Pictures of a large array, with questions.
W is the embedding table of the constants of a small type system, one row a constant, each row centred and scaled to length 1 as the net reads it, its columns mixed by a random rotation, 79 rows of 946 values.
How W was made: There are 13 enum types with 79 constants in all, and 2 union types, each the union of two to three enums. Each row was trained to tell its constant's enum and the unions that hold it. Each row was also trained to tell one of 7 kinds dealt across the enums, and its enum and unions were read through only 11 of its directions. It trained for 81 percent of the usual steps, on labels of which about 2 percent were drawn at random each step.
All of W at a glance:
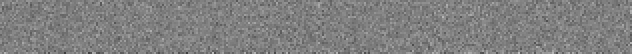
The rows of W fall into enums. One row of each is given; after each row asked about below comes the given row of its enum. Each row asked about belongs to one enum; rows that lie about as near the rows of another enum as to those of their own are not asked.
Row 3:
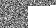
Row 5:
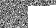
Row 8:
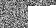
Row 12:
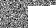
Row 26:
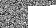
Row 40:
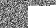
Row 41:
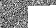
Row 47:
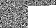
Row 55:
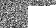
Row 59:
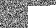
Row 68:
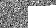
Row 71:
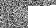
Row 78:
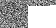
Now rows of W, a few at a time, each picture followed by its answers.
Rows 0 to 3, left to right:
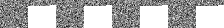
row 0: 40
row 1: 59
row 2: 68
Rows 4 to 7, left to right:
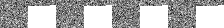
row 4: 47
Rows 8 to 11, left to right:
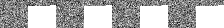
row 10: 8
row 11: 78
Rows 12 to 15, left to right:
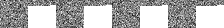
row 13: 68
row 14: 3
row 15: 8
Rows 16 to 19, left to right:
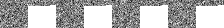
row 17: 41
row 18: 71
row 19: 5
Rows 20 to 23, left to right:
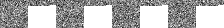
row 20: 8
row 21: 59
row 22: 78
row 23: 59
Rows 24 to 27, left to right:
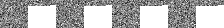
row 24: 55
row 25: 40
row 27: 26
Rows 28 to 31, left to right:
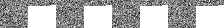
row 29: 5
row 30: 3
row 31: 55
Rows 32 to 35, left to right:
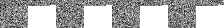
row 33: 68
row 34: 71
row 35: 68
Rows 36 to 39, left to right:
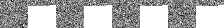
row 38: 59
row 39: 26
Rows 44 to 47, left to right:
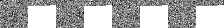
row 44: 41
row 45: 3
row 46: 59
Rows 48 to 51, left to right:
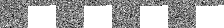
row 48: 47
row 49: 47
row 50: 3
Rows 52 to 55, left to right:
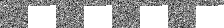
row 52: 55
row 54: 3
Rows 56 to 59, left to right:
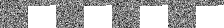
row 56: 26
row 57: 78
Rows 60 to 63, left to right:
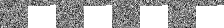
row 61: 68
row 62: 5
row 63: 8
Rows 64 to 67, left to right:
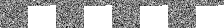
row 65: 8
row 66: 68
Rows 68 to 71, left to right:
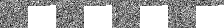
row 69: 78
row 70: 41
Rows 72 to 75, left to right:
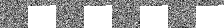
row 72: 41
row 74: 26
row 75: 47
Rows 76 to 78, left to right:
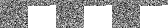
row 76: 26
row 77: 71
